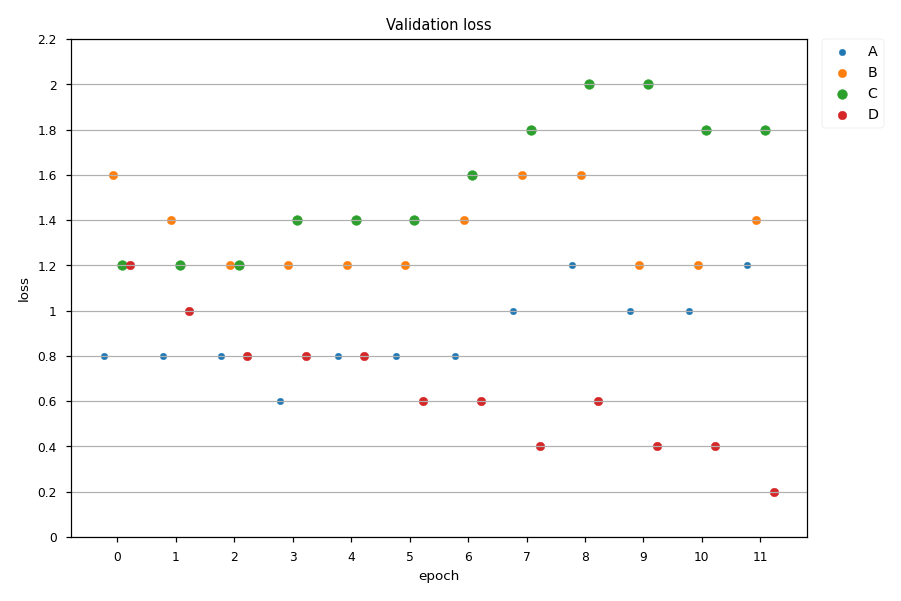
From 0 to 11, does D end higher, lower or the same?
lower
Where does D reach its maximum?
0
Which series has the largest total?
C
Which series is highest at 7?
C
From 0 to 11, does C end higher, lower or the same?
higher
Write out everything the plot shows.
Title: Validation loss
x-axis: epoch, ticks 0 1 2 3 4 5 6 7 8 9 10 11
y-axis: loss, ticks 0 0.2 0.4 0.6 0.8 1 1.2 1.4 1.6 1.8 2 2.2
Legend: A, B, C, D
Values:
A: 0.8 0.8 0.8 0.6 0.8 0.8 0.8 1 1.2 1 1 1.2
B: 1.6 1.4 1.2 1.2 1.2 1.2 1.4 1.6 1.6 1.2 1.2 1.4
C: 1.2 1.2 1.2 1.4 1.4 1.4 1.6 1.8 2 2 1.8 1.8
D: 1.2 1 0.8 0.8 0.8 0.6 0.6 0.4 0.6 0.4 0.4 0.2
